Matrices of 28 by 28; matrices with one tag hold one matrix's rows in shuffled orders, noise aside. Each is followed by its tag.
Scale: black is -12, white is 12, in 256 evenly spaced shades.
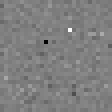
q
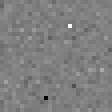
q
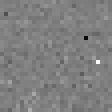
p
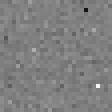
p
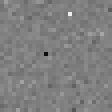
q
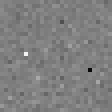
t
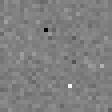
q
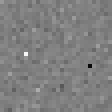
t
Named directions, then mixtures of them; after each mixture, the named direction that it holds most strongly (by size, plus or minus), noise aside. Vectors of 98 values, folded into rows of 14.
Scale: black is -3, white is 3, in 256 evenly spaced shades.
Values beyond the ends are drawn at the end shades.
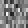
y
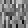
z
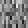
z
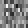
y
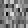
y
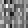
y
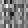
y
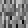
z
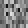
y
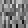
z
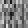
z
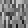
z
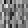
z
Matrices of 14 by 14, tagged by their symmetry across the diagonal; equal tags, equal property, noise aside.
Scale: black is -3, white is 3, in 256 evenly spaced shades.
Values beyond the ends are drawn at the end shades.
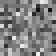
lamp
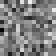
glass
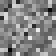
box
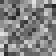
box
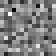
glass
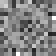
box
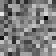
lamp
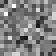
box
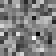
glass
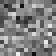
lamp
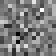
lamp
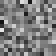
glass
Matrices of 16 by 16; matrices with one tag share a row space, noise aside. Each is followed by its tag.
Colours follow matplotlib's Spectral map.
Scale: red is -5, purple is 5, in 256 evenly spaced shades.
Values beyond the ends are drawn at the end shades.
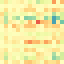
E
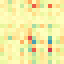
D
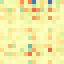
D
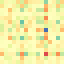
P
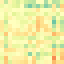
E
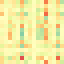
P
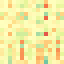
P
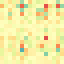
P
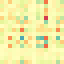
P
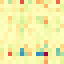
P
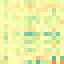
E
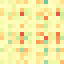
P
